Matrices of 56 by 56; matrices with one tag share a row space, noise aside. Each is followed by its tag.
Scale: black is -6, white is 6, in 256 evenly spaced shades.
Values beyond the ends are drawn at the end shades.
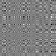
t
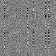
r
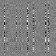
r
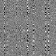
r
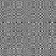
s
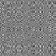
s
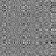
t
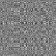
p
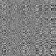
t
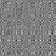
s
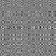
s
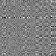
t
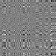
t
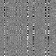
r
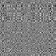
s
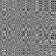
t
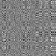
t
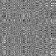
t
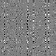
r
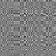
p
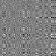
t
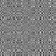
s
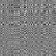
p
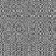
s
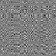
p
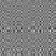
s
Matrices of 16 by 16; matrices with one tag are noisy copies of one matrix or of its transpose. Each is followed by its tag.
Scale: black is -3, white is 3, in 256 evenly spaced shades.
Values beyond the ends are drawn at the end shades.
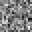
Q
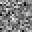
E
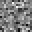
Q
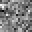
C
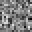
Q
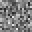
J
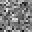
E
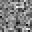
Q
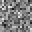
E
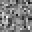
Q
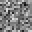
E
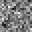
E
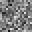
J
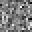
Q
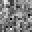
C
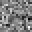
Q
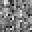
C
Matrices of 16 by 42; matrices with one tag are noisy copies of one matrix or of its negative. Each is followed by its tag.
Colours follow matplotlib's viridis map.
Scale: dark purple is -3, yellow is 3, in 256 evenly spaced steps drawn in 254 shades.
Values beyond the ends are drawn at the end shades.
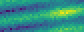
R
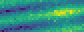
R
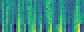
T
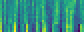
T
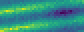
R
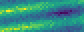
R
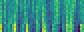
T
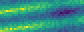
R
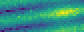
R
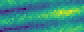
R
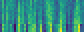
T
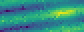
R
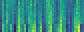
T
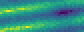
R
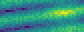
R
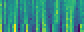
T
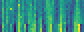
T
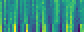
T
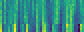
T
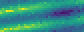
R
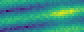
R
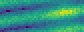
R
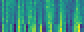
T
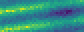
R
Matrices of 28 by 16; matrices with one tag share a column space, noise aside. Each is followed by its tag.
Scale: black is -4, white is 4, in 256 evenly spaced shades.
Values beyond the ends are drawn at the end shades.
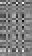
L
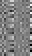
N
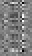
L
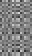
N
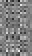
N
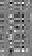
L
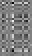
L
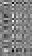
L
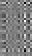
L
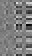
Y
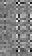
L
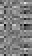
Y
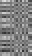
N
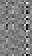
Y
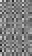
N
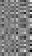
N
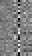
N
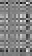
L
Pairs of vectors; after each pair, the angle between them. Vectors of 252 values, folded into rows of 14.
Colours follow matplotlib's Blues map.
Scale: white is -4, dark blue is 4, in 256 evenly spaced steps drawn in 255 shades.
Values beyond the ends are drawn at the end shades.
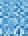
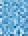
nearly parallel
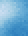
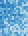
partly opposed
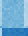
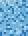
orthogonal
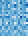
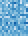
nearly opposite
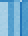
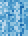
partly aligned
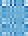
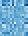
nearly opposite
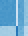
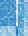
nearly parallel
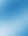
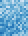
partly opposed
